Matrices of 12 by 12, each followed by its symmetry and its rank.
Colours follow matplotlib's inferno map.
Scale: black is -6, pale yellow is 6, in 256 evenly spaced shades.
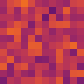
neither, full rank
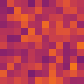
neither, full rank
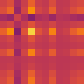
symmetric, rank one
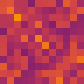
symmetric, full rank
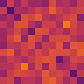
symmetric, full rank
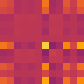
symmetric, rank one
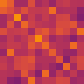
symmetric, full rank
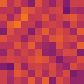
symmetric, full rank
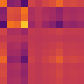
symmetric, rank one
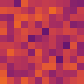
neither, full rank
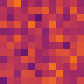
neither, full rank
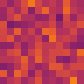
neither, full rank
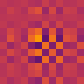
symmetric, rank one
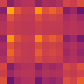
symmetric, rank one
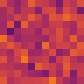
neither, full rank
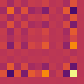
symmetric, rank one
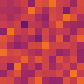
symmetric, full rank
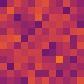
symmetric, full rank
